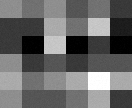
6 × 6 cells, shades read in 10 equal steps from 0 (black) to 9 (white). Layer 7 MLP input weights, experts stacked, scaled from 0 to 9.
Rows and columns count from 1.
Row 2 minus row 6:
-3 -1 3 0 1 -1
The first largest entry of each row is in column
1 5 3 1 5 5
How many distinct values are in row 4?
3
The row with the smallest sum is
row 3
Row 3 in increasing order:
0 0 0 2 2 7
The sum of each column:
25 15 29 19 31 14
